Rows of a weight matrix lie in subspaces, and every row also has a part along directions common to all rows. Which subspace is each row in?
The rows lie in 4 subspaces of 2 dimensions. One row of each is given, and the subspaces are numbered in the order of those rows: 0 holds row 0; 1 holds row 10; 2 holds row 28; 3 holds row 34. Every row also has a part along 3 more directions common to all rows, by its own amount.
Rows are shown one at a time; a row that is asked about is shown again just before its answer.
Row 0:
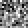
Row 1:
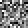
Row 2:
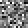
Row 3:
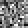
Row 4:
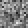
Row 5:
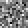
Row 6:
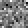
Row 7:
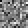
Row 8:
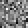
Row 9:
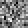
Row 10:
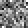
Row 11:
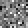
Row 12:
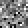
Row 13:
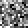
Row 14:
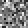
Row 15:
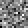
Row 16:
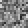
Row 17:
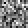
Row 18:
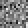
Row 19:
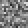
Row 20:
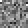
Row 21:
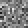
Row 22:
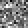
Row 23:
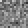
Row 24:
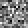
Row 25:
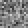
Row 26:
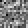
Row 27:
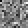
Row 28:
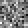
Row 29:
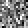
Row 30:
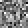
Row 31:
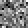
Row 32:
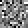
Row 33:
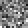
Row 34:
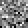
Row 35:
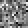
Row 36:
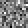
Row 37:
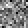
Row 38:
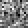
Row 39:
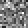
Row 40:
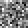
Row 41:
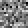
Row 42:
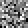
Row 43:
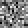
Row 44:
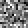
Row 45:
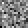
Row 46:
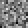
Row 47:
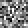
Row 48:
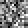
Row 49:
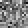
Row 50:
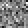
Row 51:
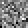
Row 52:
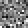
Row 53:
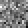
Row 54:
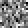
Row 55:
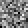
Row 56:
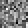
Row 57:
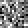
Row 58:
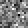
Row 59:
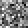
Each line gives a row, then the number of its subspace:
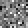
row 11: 3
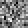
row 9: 2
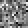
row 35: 1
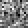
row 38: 0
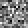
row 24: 2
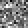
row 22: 1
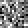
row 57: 2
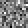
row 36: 0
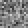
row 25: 0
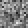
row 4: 0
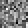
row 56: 3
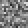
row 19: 1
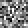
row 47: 2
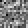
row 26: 0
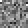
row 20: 0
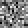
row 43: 2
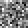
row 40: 2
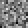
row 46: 3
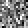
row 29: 1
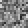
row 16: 0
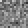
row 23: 0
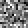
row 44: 1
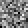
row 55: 3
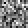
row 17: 0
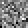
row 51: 3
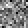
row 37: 1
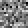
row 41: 1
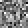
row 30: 0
